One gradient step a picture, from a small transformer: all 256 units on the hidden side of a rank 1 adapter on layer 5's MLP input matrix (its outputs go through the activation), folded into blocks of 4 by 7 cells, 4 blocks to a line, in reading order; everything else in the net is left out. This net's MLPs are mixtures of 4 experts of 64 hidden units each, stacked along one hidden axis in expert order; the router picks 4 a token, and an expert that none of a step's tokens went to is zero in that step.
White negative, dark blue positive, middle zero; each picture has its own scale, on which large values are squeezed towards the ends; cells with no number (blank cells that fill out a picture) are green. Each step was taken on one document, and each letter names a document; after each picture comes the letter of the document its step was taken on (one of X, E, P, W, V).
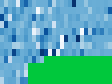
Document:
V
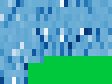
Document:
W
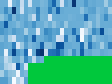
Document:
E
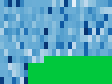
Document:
W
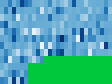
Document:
V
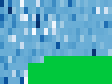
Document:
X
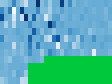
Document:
X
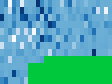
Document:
X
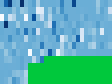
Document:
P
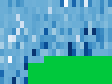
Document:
W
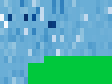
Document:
P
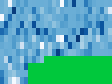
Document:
E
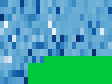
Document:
P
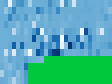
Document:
E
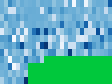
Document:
W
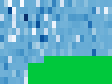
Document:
X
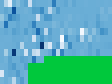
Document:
E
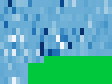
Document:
E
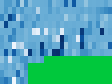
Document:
V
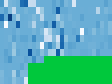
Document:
P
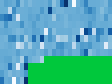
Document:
W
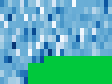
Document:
P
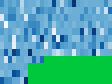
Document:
P
